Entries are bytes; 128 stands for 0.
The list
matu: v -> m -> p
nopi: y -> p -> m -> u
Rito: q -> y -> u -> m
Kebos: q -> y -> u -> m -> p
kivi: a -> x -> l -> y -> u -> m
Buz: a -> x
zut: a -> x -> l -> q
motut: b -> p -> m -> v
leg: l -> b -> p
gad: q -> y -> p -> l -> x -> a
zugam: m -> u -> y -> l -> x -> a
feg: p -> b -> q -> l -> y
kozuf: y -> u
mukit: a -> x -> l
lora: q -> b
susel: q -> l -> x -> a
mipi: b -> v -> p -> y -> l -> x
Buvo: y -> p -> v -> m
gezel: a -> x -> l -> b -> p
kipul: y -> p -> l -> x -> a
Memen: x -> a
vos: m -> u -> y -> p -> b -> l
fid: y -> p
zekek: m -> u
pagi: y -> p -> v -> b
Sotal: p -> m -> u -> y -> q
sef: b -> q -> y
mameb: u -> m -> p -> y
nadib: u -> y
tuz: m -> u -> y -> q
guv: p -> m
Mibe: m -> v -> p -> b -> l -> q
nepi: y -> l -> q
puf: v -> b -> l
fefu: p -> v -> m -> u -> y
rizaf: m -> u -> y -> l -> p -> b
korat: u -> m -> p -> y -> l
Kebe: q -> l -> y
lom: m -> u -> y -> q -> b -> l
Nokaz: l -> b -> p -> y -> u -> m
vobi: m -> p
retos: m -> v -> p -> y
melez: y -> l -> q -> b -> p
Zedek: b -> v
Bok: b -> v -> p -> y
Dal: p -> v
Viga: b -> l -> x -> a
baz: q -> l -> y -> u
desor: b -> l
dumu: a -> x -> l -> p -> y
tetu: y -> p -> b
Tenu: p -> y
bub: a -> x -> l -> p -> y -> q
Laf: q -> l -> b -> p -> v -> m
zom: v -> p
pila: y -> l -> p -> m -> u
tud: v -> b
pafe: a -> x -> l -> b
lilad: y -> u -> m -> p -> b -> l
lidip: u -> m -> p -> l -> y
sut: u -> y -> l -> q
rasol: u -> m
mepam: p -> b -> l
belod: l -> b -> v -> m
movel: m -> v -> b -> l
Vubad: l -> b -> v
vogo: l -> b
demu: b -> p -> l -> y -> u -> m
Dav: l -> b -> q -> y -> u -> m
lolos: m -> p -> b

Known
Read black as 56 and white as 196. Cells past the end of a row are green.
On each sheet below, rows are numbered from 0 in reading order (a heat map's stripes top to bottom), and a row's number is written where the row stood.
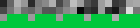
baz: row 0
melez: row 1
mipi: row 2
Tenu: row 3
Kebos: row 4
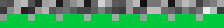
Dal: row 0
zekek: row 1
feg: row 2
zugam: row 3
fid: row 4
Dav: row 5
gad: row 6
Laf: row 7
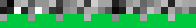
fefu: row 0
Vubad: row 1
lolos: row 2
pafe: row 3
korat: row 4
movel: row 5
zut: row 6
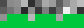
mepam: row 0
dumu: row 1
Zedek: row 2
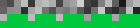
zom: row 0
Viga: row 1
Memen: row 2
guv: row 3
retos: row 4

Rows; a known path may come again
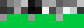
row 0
tetu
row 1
Sotal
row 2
belod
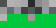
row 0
mukit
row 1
nepi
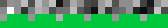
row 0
Vubad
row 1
vogo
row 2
kivi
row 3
Tenu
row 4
mepam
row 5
mameb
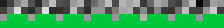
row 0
Nokaz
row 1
Buvo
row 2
kozuf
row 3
lolos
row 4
desor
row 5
dumu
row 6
guv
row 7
demu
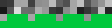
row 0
Kebos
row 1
tud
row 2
Dal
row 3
pagi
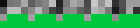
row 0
Dav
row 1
leg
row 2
lom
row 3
lora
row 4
vos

